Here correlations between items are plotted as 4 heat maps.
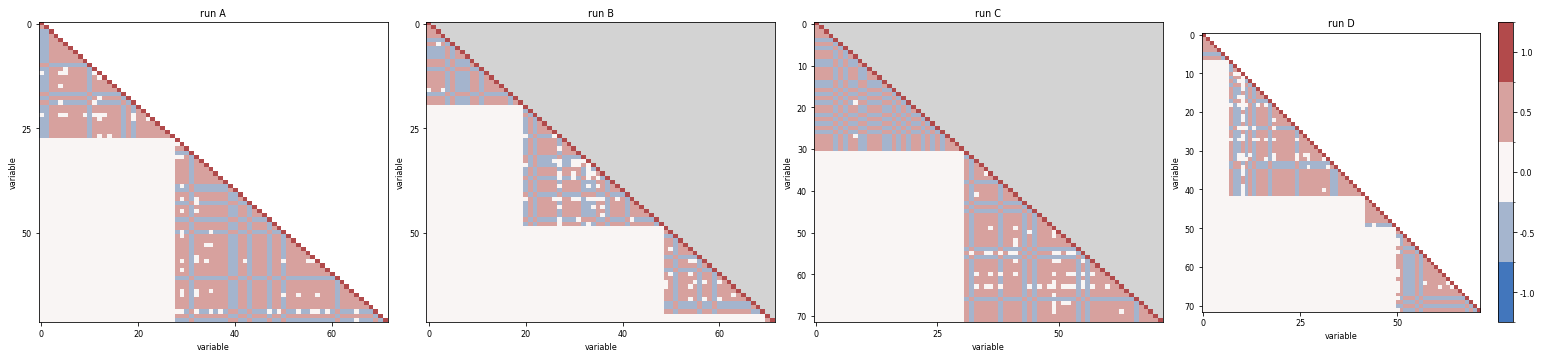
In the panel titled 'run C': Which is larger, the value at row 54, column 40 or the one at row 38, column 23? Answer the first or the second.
the second
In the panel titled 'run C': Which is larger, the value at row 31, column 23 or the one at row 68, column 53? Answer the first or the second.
the second
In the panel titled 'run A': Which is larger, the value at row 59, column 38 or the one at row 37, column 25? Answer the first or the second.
the first
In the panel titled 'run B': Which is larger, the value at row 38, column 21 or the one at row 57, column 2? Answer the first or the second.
the first
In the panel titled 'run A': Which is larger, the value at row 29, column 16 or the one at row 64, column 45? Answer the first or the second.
the second
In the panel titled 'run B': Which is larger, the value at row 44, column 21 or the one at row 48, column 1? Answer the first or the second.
the first
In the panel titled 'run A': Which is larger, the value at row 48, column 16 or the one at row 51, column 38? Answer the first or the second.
the second
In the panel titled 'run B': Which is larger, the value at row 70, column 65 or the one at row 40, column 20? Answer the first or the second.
the first
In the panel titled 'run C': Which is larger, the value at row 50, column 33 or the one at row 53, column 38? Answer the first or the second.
the first
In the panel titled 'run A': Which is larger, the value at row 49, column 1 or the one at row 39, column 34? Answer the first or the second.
the first
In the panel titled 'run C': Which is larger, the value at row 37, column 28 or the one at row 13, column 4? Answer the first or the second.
the first
